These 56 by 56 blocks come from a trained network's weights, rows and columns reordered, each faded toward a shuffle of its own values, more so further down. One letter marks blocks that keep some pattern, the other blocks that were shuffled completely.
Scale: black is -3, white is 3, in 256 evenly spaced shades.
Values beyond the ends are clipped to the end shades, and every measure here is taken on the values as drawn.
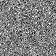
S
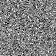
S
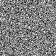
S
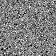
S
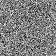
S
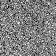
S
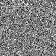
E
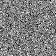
S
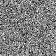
S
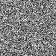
E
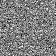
S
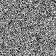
S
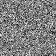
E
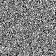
S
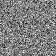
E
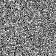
E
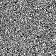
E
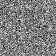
S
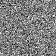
S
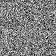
S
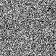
E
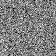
E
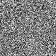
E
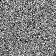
S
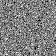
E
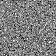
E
